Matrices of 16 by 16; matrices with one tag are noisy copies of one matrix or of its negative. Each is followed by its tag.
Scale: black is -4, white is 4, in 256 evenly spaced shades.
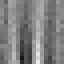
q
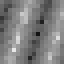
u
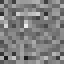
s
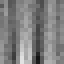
q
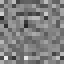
s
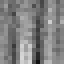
q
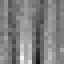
q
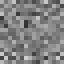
s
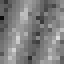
u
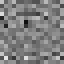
s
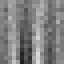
q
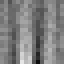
q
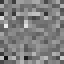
s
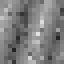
u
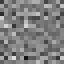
s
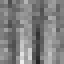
q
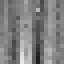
q
